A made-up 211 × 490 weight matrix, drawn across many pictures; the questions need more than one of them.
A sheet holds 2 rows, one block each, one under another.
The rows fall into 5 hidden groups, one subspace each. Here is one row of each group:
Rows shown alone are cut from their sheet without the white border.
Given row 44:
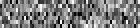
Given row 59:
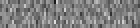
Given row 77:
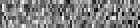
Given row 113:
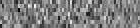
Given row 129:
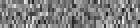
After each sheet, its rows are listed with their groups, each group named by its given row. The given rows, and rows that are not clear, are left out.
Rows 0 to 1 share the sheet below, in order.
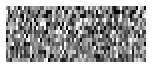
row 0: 44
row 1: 44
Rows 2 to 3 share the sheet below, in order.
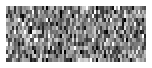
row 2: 129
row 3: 113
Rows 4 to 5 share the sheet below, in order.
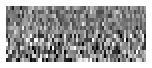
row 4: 77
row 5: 113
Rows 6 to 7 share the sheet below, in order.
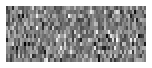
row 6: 77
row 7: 44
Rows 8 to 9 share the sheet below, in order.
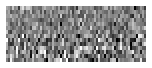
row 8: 113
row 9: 44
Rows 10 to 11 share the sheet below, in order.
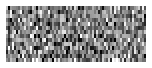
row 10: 59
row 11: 129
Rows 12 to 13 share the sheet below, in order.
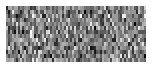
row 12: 59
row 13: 129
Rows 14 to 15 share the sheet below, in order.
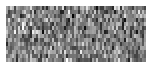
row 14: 129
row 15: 113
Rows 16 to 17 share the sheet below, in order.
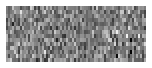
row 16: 129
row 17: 44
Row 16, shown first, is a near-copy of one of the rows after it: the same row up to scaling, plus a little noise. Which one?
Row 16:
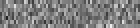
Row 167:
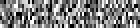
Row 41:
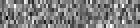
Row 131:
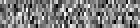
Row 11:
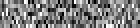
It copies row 41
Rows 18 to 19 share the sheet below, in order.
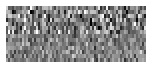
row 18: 59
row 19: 77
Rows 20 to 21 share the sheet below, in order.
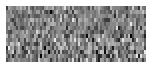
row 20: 44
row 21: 77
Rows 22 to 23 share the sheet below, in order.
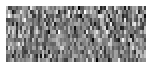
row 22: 59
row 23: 77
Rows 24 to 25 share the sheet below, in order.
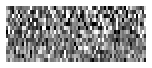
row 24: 59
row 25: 44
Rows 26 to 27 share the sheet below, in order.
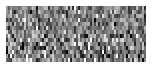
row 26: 59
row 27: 77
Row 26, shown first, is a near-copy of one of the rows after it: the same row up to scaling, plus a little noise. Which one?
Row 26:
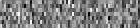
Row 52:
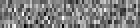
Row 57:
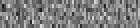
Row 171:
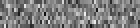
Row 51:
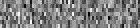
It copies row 51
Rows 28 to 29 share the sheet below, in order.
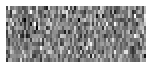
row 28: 59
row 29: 113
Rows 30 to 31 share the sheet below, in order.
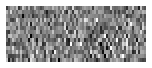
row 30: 44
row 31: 59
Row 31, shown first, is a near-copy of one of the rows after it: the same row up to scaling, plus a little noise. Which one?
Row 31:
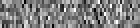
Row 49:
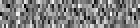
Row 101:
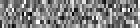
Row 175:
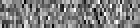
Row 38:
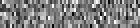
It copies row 175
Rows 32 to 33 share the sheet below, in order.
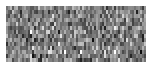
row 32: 59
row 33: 113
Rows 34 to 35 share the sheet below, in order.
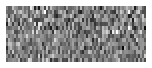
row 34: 129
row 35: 77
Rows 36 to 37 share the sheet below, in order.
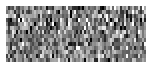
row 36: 59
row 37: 77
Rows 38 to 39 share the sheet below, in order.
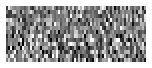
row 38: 59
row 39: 77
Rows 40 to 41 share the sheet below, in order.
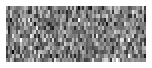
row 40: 59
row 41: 129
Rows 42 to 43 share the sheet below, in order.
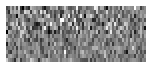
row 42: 113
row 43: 113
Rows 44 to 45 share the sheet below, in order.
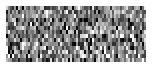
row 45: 77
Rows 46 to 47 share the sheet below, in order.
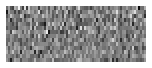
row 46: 44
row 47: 129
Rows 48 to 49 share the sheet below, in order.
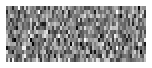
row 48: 44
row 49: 59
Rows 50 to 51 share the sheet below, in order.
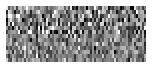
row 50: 77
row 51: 59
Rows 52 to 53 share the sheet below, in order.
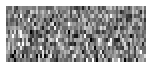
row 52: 59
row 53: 77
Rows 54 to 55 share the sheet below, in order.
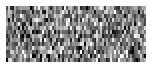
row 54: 129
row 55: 113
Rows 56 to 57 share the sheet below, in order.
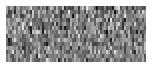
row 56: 129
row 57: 59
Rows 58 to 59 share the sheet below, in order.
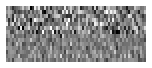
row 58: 129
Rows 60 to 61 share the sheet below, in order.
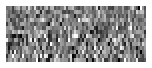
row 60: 44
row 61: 77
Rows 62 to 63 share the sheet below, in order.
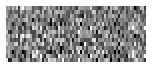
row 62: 113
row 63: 113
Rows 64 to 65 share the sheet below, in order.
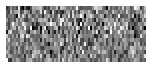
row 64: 113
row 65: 113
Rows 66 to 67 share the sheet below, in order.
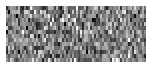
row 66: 113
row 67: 129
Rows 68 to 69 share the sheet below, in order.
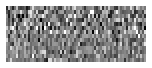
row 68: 77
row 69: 44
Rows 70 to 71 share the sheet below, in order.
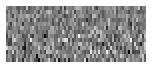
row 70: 44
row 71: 59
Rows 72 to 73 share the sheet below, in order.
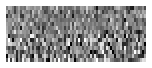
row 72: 129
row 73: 59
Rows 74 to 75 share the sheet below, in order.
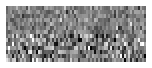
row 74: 44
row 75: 129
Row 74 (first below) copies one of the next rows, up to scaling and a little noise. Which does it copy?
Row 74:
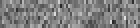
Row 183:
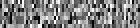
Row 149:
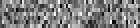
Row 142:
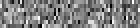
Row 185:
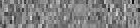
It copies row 149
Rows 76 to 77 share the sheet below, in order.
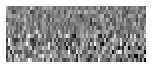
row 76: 59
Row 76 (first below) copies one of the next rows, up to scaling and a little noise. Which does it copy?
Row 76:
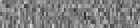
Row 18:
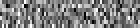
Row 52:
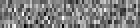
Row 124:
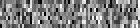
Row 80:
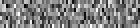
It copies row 18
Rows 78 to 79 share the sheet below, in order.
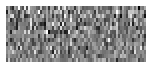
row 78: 44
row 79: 59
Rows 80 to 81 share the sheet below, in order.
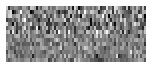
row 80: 59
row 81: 44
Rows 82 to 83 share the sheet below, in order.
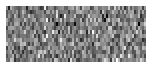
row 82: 129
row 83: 129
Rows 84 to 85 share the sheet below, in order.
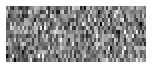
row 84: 77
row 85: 129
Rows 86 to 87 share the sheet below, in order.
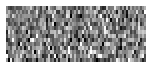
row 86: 59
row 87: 59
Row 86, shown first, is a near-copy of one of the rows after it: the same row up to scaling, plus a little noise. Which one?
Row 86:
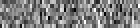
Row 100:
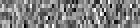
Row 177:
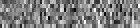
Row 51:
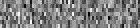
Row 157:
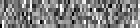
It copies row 177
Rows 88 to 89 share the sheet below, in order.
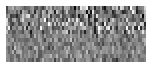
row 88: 77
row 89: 129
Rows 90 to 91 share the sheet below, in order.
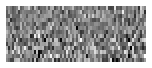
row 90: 44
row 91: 129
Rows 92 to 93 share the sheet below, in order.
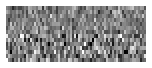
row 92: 77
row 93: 113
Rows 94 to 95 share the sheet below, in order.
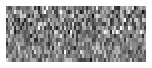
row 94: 129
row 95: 113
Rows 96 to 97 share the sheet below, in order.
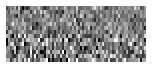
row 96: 113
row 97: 44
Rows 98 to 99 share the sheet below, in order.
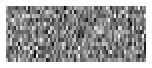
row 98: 44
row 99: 59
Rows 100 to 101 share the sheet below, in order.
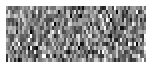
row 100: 59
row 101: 59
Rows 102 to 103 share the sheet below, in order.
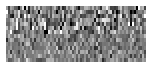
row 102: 44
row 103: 77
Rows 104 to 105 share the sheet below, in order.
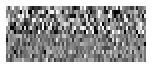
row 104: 77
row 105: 44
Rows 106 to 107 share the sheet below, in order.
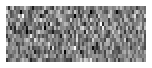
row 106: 77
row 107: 113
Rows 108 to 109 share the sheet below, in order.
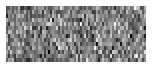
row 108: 113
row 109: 77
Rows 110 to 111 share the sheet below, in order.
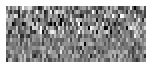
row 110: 113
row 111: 113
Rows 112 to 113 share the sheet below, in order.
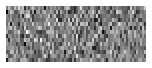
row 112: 77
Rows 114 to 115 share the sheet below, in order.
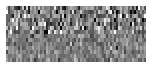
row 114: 44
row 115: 59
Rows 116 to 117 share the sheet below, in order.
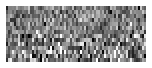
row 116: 44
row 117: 113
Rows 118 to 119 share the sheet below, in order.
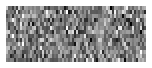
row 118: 44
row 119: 77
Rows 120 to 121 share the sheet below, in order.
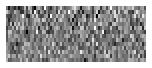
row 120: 77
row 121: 77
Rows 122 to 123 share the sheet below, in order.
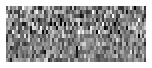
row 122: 113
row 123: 44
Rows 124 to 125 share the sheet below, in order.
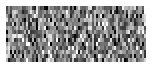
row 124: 59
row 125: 77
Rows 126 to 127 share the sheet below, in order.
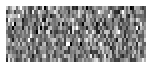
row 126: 77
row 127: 59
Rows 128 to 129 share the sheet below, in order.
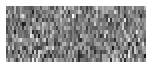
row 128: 129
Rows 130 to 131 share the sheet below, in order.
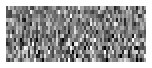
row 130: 59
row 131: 129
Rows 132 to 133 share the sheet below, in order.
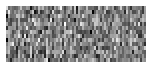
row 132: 113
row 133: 44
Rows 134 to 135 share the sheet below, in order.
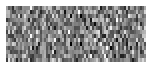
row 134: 59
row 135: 59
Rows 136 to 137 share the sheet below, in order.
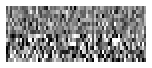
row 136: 59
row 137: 77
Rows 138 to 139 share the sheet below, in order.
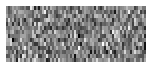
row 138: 129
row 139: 59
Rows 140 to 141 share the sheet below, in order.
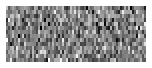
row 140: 77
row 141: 44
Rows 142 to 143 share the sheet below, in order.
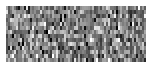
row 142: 44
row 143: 77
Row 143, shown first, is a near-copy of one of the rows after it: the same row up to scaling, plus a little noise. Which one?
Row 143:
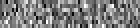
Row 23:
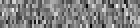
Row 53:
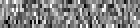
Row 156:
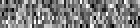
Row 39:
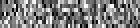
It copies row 39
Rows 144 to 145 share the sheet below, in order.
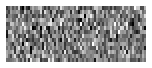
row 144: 113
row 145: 44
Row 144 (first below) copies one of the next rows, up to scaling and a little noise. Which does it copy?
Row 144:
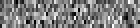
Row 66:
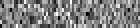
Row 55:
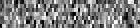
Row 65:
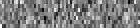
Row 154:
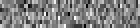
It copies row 55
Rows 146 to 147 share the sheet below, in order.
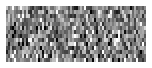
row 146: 77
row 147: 77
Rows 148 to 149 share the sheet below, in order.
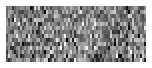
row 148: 129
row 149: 44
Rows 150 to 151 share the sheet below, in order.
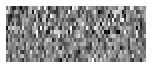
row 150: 77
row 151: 44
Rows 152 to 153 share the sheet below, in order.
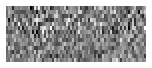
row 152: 129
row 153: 129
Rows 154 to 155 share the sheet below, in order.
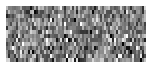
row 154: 113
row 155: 44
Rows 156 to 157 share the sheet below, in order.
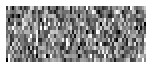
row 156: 77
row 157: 59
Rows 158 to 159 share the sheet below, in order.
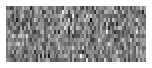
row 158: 129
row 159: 77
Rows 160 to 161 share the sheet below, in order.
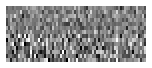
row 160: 77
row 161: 44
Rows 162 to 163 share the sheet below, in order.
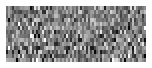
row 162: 129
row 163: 129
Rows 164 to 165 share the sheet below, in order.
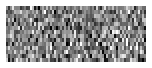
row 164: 129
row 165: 59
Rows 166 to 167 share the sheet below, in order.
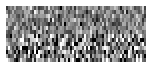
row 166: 113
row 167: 129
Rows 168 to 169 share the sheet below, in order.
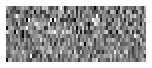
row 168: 113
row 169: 113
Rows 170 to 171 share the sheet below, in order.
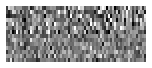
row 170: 59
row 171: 59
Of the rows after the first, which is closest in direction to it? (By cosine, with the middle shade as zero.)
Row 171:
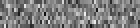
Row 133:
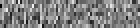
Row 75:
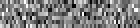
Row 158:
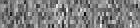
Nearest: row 158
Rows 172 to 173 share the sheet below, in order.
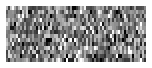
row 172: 77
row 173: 44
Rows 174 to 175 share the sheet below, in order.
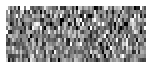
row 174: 113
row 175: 59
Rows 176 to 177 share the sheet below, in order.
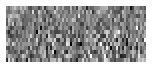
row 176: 77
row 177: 59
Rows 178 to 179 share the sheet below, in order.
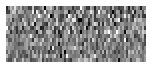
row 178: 77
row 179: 113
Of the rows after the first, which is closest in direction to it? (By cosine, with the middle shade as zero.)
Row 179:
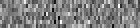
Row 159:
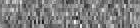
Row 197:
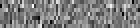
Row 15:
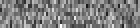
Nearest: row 197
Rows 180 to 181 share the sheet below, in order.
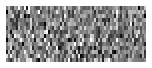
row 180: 44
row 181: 77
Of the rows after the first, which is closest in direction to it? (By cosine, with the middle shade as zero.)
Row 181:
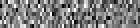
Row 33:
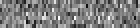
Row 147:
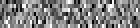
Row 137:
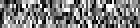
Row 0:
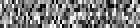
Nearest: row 147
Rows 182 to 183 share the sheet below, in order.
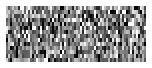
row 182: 113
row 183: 44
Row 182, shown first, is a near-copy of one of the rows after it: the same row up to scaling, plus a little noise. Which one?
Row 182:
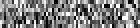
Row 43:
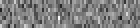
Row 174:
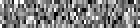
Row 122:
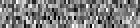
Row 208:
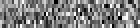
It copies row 208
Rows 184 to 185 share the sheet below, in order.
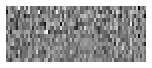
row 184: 44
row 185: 44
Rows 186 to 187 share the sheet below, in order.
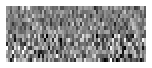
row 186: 113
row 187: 129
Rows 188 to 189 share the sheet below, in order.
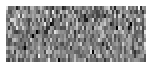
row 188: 44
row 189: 59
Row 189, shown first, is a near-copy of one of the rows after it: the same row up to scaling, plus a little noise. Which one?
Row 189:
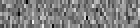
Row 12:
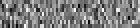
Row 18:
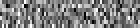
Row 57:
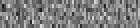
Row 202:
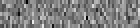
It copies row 202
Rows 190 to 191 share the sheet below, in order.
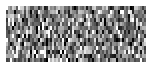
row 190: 77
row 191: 44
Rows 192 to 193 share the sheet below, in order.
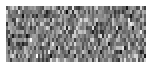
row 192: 44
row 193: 77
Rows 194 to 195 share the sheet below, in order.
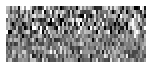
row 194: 113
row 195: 113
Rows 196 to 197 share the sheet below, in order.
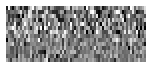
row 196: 77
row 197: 44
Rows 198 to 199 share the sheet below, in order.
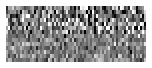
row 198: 77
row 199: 44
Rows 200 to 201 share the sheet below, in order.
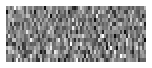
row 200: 77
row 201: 59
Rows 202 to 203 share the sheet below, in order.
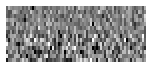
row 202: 59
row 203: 113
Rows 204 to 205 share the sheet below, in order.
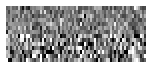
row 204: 113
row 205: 113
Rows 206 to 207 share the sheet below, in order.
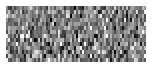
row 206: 59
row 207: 113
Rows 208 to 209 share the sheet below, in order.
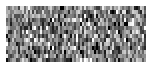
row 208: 113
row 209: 113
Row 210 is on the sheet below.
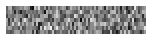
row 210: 129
